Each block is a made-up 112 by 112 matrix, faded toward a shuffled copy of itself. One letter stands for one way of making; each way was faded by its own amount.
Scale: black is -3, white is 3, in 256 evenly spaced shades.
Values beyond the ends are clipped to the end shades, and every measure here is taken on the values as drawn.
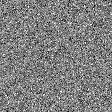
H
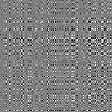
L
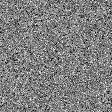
H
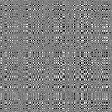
L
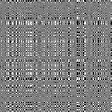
L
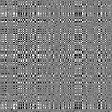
L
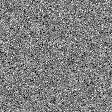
H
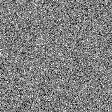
H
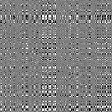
L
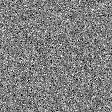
H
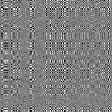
L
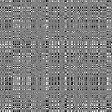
L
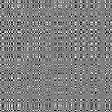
L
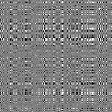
L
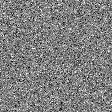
H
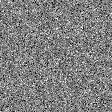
H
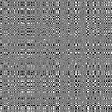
L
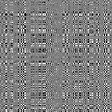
L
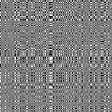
L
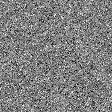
H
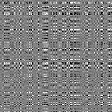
L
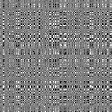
L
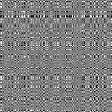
L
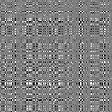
L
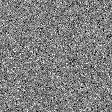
H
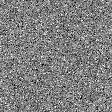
H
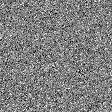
H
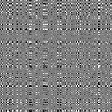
L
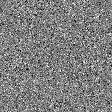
H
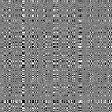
L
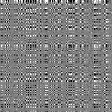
L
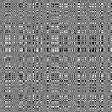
L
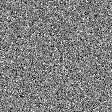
H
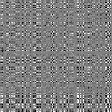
L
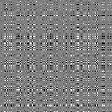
L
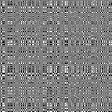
L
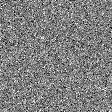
H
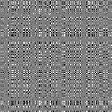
L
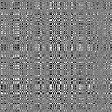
L
